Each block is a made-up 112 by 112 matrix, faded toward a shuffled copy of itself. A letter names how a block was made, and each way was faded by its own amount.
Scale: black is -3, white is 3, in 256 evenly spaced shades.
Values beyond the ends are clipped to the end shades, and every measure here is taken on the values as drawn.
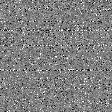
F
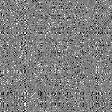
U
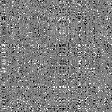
U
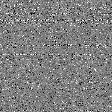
F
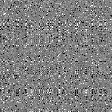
U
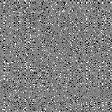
U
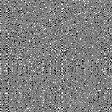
U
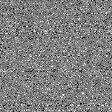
F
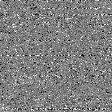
F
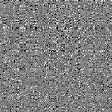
U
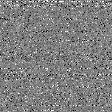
F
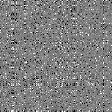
U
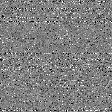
F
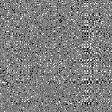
U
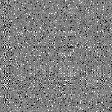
U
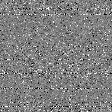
F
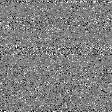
F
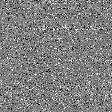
F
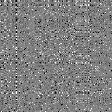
U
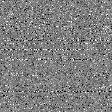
F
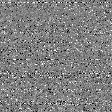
F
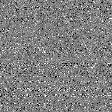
F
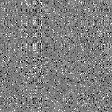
U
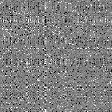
U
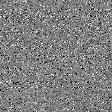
F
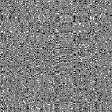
U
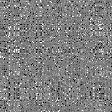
U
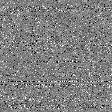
F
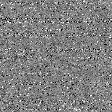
F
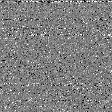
F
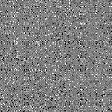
U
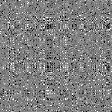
U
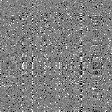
U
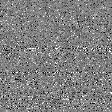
F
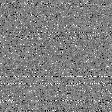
F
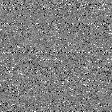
F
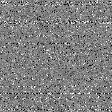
F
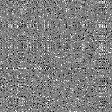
U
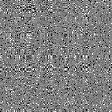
U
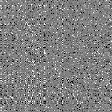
U
